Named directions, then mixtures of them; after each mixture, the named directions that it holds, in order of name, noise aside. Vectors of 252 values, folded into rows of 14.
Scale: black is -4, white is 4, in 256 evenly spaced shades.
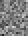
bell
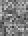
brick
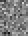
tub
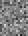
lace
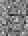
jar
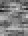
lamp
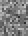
brick, jar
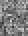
brick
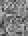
bell, brick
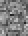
jar, lamp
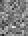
bell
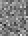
jar, lace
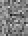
jar, lace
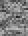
bell, brick, lamp
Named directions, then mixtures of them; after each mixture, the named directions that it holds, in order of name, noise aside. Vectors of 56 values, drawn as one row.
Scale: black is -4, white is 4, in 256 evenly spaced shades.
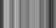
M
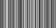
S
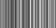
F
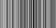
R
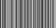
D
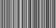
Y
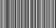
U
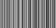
Y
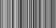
R, S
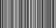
D, M, U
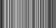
M, S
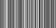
S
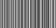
D, U, Y
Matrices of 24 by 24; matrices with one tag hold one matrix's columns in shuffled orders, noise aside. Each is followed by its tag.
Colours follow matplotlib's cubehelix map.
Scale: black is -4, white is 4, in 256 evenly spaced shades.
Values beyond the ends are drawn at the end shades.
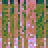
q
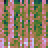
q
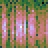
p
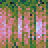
p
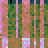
q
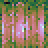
p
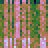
q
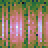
p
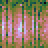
p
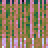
q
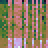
q
